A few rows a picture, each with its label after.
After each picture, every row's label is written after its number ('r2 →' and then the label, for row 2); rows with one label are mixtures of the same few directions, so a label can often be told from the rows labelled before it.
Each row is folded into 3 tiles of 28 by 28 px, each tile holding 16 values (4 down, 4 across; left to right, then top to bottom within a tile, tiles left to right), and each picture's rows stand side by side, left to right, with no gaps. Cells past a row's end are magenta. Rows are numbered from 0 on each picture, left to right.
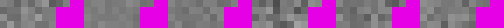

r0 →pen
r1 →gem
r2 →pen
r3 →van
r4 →pen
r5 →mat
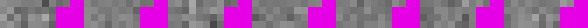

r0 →mat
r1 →mat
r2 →van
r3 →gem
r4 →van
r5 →mat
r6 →pen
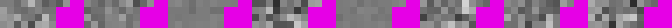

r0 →mat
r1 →pen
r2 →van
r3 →van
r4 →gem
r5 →gem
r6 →van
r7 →mat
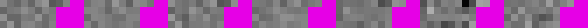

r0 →pen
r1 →pen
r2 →pen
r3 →pen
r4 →gem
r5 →gem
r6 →mat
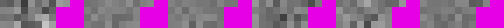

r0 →van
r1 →mat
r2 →mat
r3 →pen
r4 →mat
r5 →pen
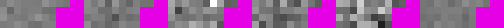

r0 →gem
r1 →pen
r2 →gem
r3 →pen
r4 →van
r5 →mat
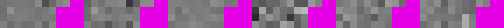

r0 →gem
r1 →gem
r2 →gem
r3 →gem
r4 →pen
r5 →van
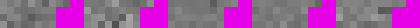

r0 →pen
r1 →mat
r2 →gem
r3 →mat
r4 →gem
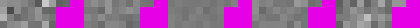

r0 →gem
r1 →van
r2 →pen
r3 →gem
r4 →pen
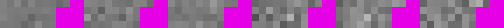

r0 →pen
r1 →van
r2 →gem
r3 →van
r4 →pen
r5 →pen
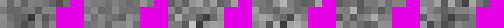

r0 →pen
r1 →van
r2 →mat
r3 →mat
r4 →van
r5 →pen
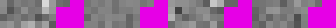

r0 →gem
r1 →van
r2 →gem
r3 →mat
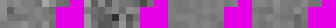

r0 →gem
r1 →pen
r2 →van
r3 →van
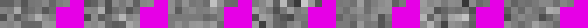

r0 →van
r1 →van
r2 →gem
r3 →pen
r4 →van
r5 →mat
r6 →gem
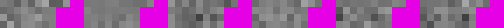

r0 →pen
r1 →mat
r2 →pen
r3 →pen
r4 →gem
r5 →mat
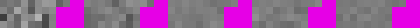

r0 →van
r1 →mat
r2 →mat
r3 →gem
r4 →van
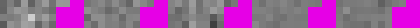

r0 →pen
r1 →pen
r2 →van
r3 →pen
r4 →gem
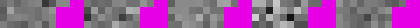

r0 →gem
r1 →gem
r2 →pen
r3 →van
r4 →pen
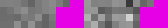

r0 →mat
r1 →mat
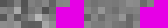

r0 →van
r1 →van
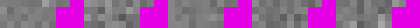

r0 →gem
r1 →van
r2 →mat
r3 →pen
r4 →van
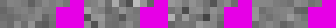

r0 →mat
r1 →pen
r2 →van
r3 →gem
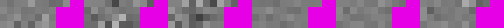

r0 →mat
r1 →mat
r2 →pen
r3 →van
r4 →gem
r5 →gem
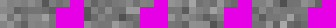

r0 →mat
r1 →gem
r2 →van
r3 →mat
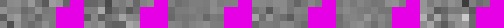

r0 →pen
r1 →van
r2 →gem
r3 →van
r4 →pen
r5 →mat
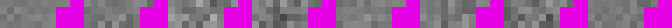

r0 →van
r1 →mat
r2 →mat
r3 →pen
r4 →pen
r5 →van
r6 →mat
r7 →pen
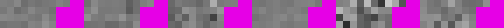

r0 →van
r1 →gem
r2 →mat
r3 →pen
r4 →pen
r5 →mat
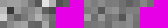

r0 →gem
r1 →van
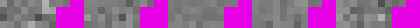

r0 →gem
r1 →van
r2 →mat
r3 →van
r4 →mat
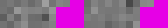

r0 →mat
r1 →gem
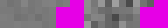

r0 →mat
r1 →pen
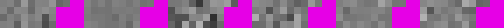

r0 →van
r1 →pen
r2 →mat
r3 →van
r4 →gem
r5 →gem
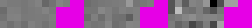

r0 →gem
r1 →mat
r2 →gem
